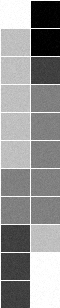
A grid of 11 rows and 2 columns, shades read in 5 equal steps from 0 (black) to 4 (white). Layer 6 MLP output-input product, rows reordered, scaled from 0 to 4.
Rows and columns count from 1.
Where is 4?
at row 1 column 1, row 10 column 2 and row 11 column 2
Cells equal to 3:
6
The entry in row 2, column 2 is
0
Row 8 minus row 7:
0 0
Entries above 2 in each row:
1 1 1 1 1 1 0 0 1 1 1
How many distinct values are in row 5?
2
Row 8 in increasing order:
2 2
